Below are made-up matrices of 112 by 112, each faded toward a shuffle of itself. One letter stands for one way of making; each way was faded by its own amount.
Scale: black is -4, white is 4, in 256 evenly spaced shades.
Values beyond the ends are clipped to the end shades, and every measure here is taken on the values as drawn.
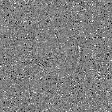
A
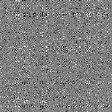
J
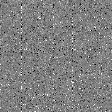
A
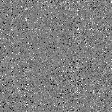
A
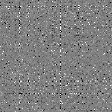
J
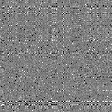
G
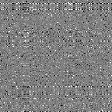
G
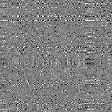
G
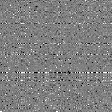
G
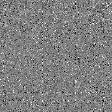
A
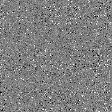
A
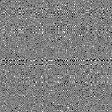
G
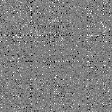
J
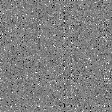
A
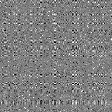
G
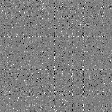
J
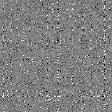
J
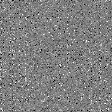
A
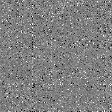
A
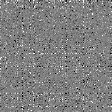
J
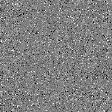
A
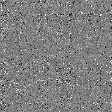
A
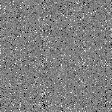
A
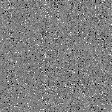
A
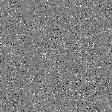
A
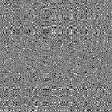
G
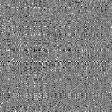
G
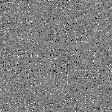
A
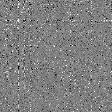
A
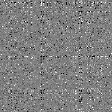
J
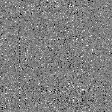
A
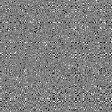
G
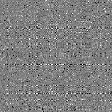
G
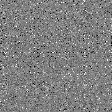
A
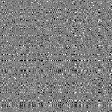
G
